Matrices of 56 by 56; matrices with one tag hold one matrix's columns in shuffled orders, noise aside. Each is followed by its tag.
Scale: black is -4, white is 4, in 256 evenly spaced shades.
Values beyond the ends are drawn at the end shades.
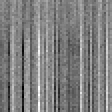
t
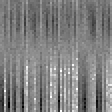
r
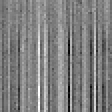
t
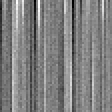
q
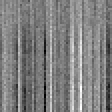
t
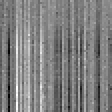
t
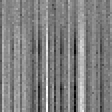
t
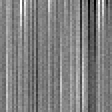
q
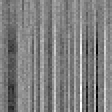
t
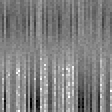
r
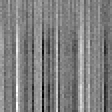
t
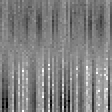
r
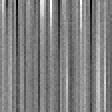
q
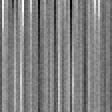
q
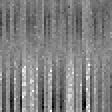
r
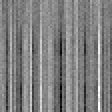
t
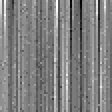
q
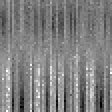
r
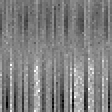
r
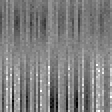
r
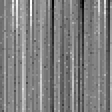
q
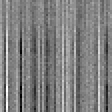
t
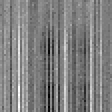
t
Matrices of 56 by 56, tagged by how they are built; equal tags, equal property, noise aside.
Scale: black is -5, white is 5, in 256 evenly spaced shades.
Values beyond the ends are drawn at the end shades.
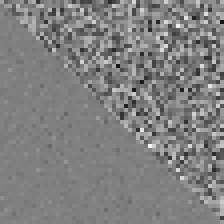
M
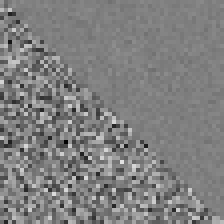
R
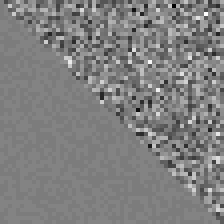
M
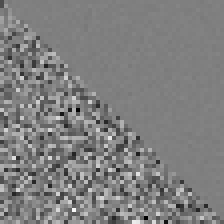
R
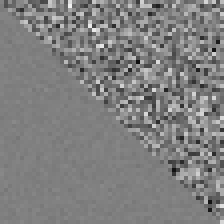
M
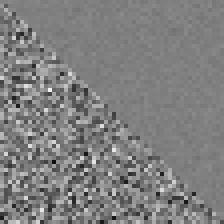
R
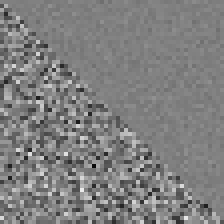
R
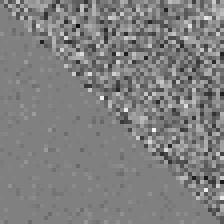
M
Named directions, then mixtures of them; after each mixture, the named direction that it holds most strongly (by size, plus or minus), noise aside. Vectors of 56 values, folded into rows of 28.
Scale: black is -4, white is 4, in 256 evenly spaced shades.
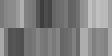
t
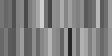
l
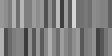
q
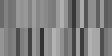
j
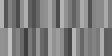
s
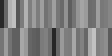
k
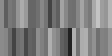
t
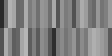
k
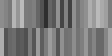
t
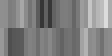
t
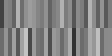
j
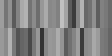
j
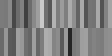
l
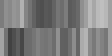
t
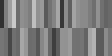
k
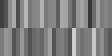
k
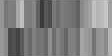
t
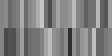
l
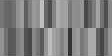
l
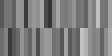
l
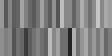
s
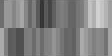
t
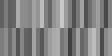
j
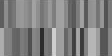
j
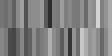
l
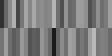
k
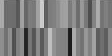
l
